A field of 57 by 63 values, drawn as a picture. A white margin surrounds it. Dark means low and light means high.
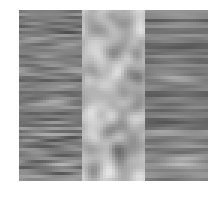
It is made of 1 by 3 panels. Panel 1,1: middling, streaked across. Panel 1,2: high, blotchy. Panel 1,3: middling, streaked across.
